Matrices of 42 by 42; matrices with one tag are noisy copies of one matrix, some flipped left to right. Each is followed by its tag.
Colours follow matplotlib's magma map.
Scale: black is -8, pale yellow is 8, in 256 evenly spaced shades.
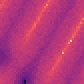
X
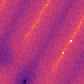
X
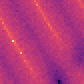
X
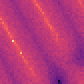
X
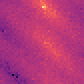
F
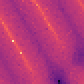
X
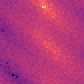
F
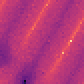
X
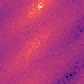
F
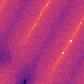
X
